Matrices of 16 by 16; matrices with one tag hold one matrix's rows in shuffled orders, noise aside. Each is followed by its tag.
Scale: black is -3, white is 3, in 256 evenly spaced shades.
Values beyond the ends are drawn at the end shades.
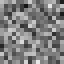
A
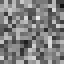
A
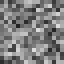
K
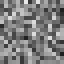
A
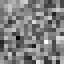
K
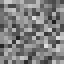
K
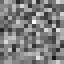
K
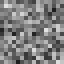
K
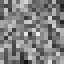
A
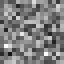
K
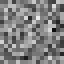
A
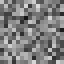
A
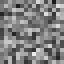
K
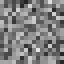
A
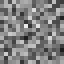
A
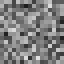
A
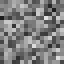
K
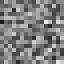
K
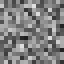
A
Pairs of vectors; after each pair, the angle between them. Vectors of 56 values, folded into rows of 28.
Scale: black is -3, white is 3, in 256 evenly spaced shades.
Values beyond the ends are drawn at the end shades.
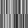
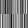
partly opposed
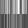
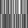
partly aligned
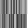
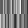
partly opposed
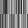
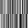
nearly opposite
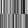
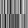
orthogonal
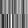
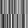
nearly parallel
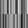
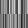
nearly parallel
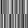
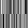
nearly opposite
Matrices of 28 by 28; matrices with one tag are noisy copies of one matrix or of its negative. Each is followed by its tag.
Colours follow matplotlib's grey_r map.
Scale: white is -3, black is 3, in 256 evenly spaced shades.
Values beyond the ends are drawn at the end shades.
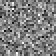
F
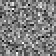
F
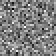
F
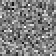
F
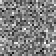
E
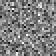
F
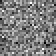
E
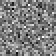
F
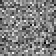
E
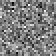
F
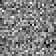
E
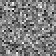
F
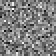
F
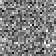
E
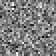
F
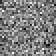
E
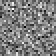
F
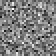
F
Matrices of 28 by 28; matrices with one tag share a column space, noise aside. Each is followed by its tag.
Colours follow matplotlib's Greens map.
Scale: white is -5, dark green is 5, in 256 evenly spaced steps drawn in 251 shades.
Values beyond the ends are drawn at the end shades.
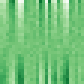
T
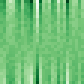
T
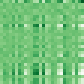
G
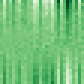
T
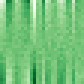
T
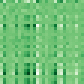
G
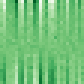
T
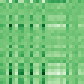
G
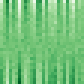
T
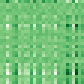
G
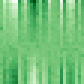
T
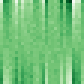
T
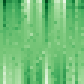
T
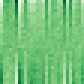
T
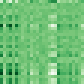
G
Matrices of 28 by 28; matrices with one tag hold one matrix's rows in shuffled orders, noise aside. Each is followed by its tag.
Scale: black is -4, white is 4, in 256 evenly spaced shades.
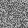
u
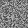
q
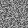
q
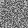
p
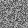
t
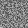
q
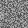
p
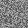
q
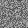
t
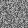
q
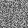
q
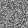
t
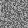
p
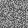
t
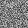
u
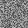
p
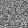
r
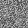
t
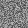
t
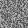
p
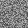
r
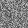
q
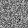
q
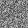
t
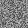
t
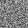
t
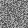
p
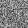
u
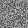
t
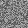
r
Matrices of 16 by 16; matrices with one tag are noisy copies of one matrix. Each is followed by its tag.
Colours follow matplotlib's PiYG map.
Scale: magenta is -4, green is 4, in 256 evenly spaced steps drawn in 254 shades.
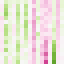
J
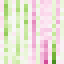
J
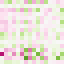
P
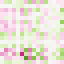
P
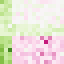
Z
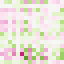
P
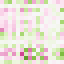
P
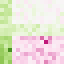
Z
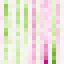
J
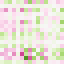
P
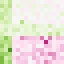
Z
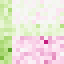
Z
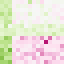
Z
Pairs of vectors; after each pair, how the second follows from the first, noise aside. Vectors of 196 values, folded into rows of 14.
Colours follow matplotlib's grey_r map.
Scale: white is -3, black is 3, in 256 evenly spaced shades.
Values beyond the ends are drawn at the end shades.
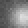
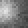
reversed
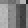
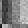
reversed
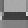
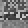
sign-scrambled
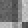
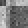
reversed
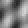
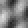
reversed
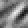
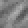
shrunk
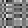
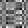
reversed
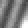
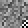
sign-scrambled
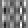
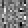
sign-scrambled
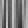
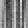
reversed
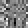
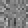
shrunk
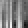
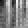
reversed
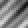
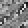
sign-scrambled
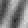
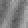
shrunk
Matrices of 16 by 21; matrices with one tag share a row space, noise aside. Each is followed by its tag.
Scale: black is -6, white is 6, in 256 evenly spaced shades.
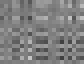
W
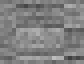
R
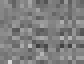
W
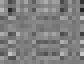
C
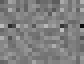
C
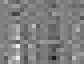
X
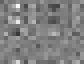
X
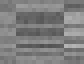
R
